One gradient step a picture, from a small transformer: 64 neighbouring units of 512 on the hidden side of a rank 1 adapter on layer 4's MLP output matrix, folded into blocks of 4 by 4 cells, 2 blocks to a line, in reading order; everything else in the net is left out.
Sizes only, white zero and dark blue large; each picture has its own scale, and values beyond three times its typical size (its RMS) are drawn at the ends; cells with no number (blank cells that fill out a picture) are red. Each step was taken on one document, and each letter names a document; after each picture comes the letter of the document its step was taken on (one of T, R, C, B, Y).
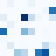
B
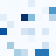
B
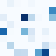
B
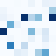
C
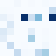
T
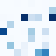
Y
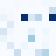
T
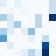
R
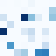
B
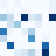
R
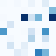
C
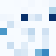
Y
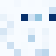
T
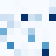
R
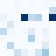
T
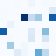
C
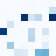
Y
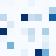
B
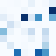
T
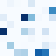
B
